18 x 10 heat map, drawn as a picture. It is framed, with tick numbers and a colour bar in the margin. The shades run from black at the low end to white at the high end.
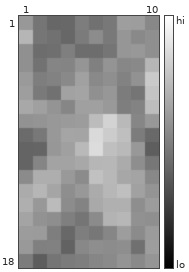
Values change most from cell to cell in the middle right. The texture is blotchy. The ninth with the highest average is the centre.
